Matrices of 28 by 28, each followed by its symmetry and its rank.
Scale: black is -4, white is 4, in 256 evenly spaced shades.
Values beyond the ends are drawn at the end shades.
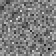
symmetric, full rank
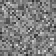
symmetric, full rank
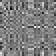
neither, rank three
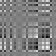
symmetric, rank one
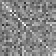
symmetric, rank five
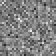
symmetric, full rank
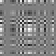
symmetric, rank one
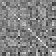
symmetric, rank five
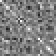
symmetric, rank five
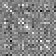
symmetric, rank five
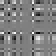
symmetric, rank one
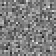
antisymmetric, full rank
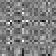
neither, rank three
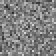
symmetric, full rank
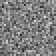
antisymmetric, full rank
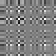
symmetric, rank one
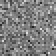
antisymmetric, full rank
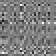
neither, rank three
